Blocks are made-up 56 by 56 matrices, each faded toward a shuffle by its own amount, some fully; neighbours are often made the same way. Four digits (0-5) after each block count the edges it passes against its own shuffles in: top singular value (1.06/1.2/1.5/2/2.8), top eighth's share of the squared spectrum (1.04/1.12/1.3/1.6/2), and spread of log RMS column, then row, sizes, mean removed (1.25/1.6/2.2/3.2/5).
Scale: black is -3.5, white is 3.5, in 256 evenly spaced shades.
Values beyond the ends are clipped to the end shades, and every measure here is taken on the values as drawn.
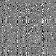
4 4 3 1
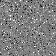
2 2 1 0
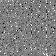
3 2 1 0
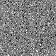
2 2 0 0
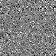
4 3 1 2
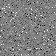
1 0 0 0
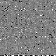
4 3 0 2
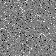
2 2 0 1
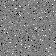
1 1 0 0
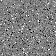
0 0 0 0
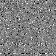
2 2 0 2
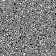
1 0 0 0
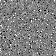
0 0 0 0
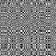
5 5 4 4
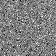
0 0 0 0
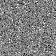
0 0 0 0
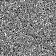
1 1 0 0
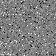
0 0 0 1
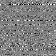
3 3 0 3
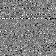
2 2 0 2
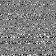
2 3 0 4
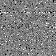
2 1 0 2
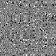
4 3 2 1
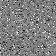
2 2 0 0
